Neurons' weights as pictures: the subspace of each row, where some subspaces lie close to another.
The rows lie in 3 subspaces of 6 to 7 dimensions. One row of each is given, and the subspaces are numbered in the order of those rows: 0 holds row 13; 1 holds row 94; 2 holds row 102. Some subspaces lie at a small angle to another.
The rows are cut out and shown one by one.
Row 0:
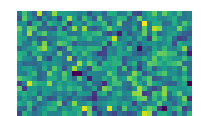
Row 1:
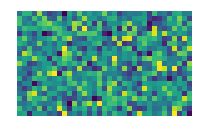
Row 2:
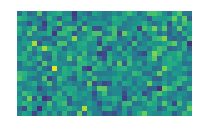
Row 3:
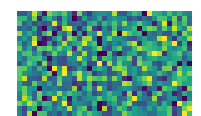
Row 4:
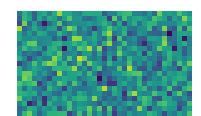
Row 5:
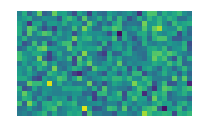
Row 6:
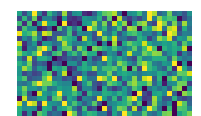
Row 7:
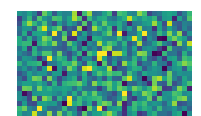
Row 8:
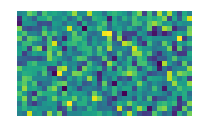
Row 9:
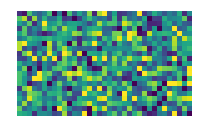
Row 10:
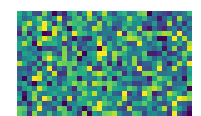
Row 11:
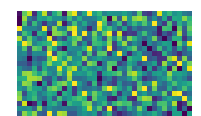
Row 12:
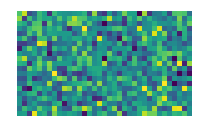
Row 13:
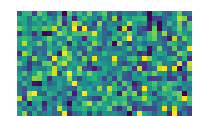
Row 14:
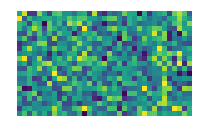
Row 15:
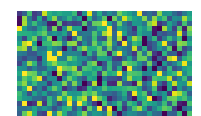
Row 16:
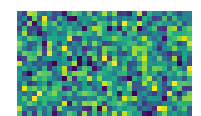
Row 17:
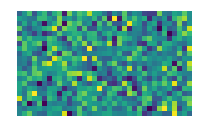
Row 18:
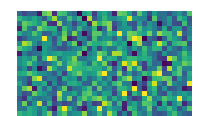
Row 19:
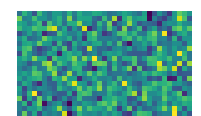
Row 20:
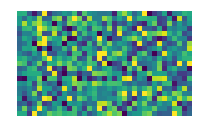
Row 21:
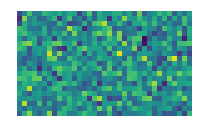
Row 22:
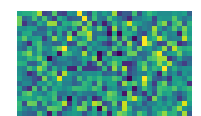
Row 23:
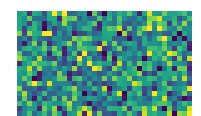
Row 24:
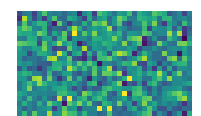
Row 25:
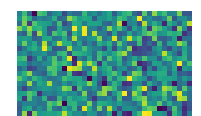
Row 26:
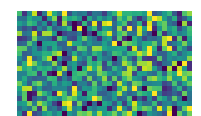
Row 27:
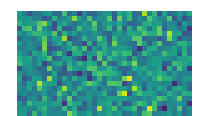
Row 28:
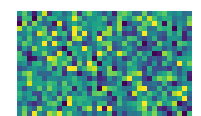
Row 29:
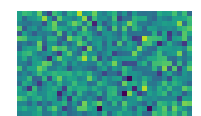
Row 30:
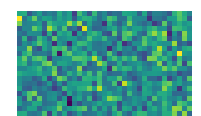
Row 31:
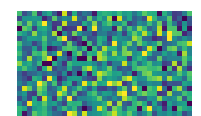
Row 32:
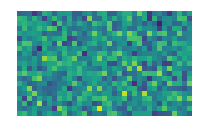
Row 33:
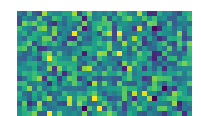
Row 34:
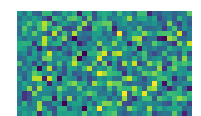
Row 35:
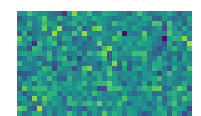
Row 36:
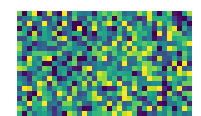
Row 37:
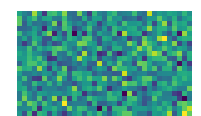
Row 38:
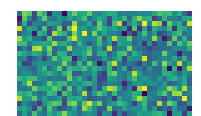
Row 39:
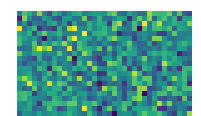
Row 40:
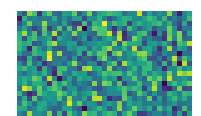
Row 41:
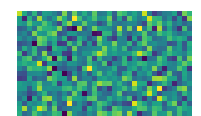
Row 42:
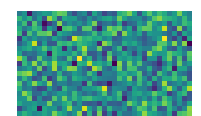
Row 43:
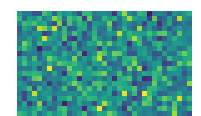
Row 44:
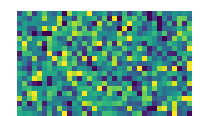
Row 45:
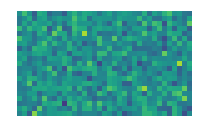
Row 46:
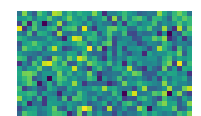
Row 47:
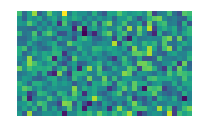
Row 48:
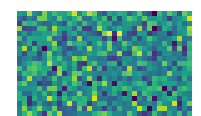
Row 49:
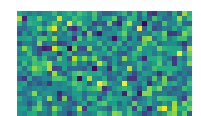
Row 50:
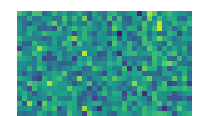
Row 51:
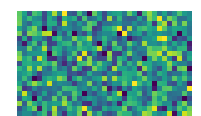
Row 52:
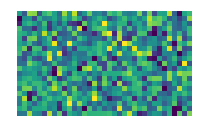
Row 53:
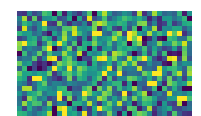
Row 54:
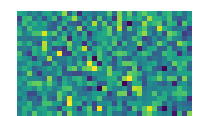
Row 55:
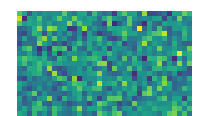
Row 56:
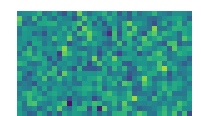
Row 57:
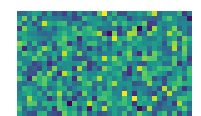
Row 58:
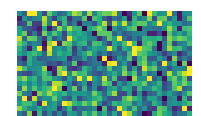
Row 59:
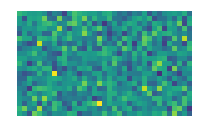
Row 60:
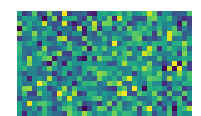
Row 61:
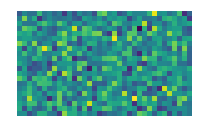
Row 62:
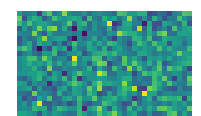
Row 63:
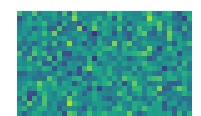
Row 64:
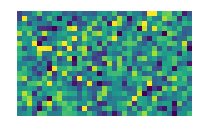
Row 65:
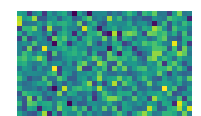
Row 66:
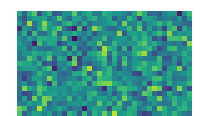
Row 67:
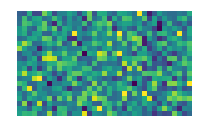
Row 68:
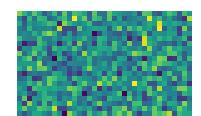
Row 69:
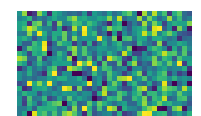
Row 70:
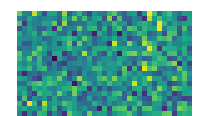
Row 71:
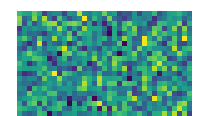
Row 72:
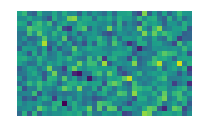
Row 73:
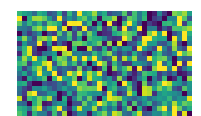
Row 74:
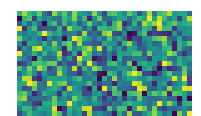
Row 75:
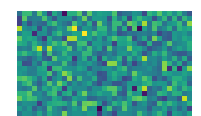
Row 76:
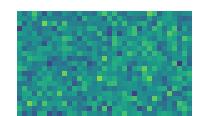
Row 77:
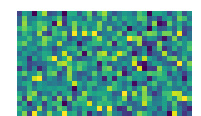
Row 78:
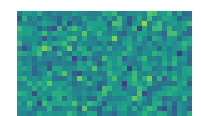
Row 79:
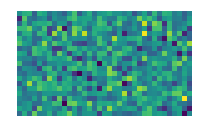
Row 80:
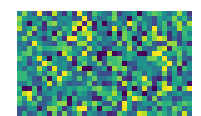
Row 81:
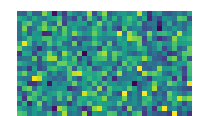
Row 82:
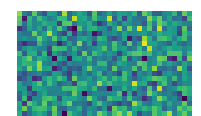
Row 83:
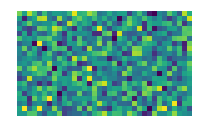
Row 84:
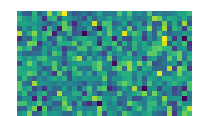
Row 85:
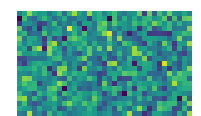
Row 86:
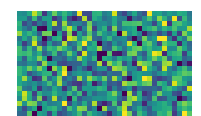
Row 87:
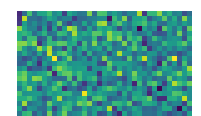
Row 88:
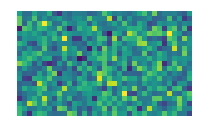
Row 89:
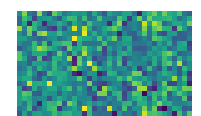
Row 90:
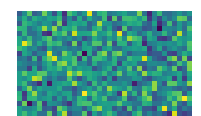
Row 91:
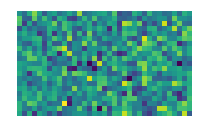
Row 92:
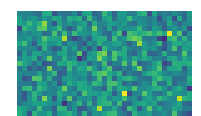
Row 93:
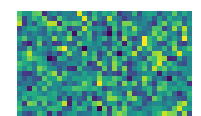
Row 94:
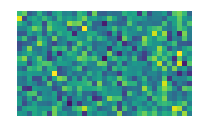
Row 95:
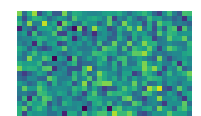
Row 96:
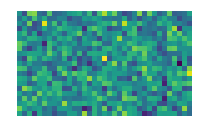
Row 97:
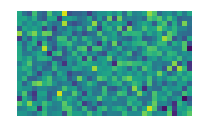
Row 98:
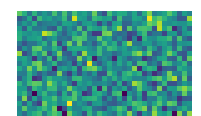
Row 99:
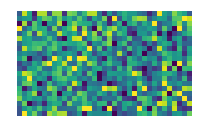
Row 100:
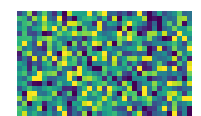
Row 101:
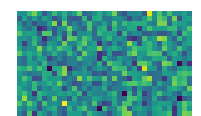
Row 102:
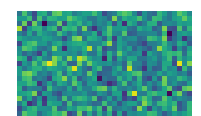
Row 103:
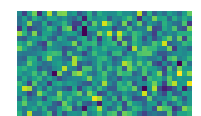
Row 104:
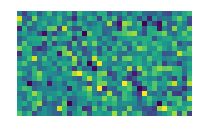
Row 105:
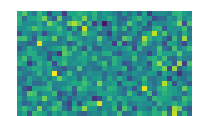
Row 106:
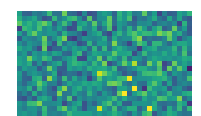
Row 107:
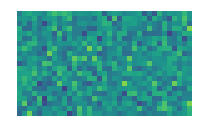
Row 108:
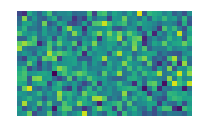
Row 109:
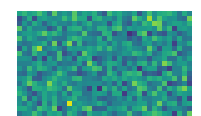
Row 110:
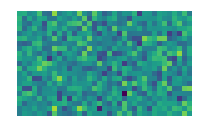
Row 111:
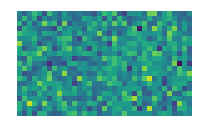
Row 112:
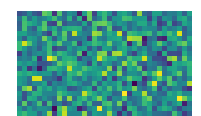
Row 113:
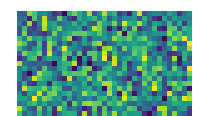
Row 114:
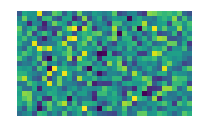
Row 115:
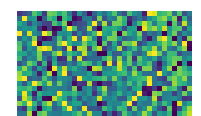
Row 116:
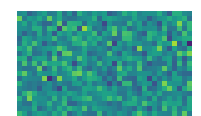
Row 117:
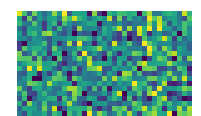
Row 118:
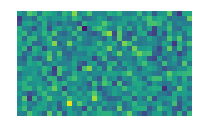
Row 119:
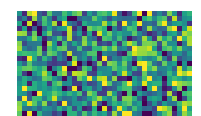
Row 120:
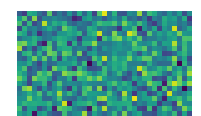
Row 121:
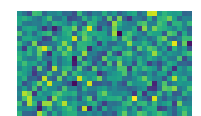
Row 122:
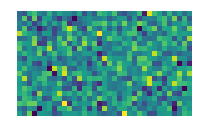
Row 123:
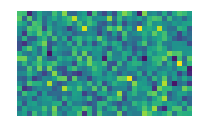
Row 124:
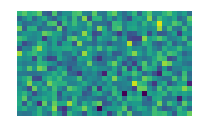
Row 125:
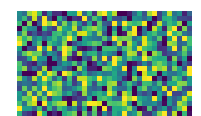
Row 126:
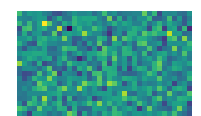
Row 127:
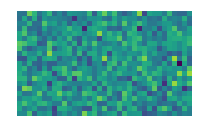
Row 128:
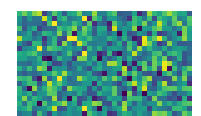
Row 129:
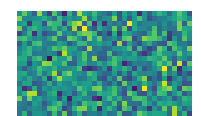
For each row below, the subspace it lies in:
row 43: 2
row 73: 0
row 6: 2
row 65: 1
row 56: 2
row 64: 0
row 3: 0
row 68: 0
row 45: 2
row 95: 1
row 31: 1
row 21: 0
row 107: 0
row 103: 2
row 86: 2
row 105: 1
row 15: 1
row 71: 1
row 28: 0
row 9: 1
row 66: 2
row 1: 0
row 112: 2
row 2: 1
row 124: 2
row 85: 2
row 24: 1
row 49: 2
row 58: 1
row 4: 2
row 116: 0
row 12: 1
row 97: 2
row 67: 1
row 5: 0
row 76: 1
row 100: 1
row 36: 1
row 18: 2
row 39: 2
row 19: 0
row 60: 1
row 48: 1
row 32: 1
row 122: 2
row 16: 2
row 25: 2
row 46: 0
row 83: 1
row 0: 0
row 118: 1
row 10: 0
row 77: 1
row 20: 1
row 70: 1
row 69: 1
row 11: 0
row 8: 0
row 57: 1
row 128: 1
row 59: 1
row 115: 0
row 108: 1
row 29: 0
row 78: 2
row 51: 2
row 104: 2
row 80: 2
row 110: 2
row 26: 1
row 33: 1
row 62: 0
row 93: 0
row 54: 2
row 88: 2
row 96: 1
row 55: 0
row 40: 0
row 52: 1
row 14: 1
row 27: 0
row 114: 0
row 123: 0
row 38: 2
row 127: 0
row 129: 2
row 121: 0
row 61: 1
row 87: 1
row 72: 0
